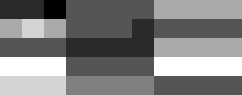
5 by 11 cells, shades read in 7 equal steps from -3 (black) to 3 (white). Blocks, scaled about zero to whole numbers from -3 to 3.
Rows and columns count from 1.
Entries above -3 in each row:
10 11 11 11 11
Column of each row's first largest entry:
8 2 8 1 1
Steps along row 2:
up down down same same down up same same same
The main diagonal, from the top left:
-2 2 -1 -1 0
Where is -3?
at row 1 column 3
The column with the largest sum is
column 2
